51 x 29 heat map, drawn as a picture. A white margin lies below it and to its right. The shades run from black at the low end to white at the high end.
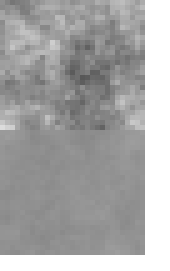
Grain: blotchy. Seam: horizontal, 50% of the way down, the bottom part calmer. Histogram: heavy tails on both sides. Mirror symmetry: none.
